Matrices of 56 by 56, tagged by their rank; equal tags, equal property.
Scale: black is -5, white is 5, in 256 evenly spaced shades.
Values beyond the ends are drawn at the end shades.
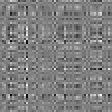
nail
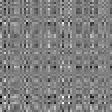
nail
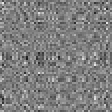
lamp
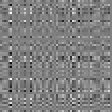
nail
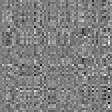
lamp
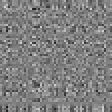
lamp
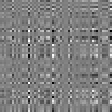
nail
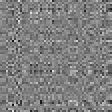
lamp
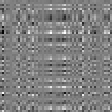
nail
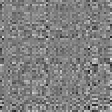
lamp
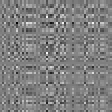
nail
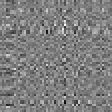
lamp
